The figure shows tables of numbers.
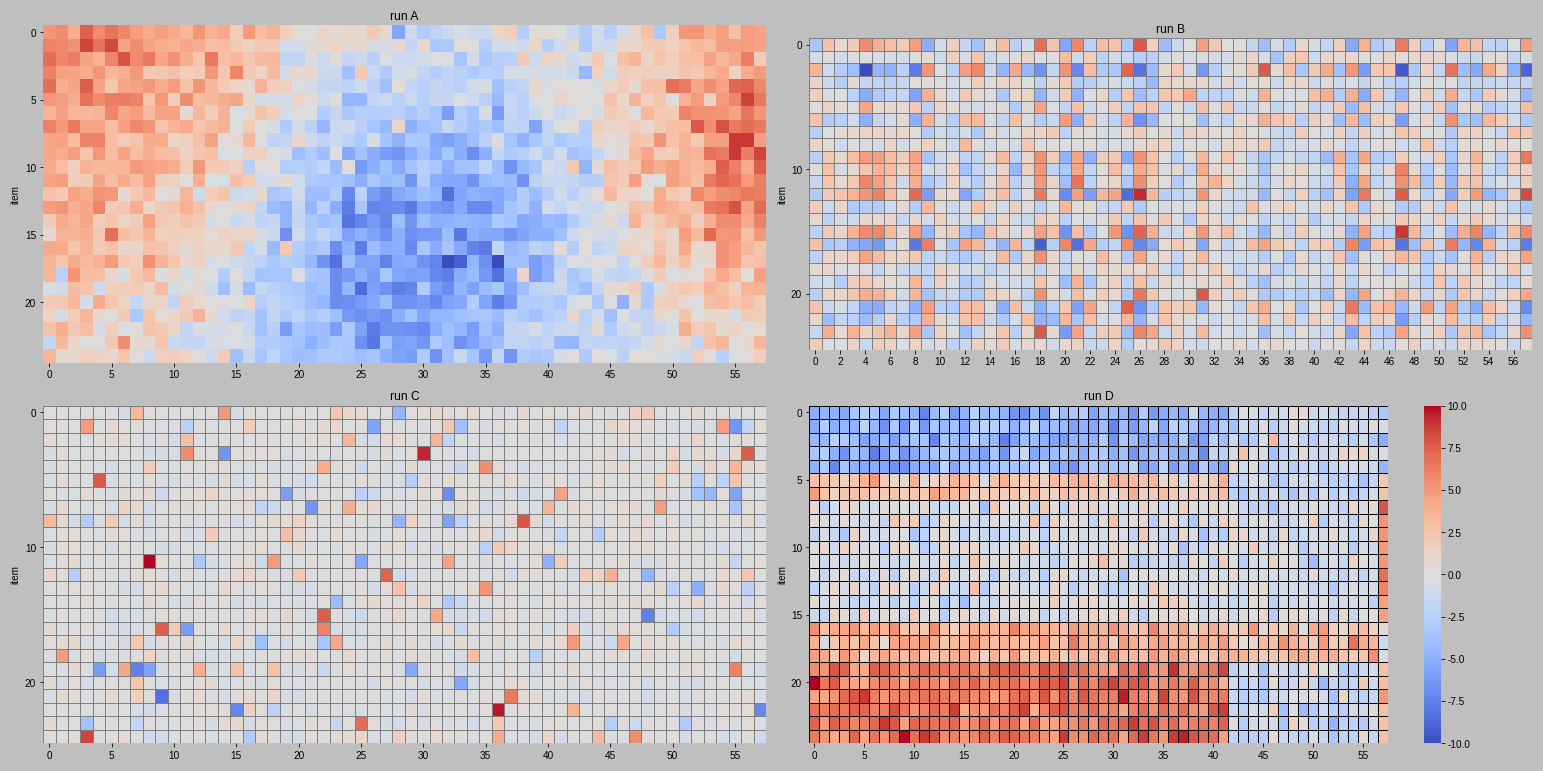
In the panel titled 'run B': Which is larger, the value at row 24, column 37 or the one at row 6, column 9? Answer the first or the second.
the second
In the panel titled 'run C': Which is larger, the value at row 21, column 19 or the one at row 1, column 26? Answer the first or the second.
the first
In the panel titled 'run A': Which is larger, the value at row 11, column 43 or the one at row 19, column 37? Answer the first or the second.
the first
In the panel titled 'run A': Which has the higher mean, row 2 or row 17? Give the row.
2
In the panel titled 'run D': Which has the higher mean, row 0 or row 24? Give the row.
24
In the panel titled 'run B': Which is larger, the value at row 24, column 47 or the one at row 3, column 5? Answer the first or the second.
the first
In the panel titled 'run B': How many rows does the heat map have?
25
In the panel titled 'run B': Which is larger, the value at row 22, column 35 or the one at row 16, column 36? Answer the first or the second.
the second
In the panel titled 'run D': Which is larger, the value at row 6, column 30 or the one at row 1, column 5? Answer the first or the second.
the first
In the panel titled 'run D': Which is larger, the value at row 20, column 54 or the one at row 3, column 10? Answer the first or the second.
the first
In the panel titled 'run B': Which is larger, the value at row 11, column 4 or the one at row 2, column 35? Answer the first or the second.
the first
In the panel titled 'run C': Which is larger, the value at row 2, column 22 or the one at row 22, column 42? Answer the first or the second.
the second
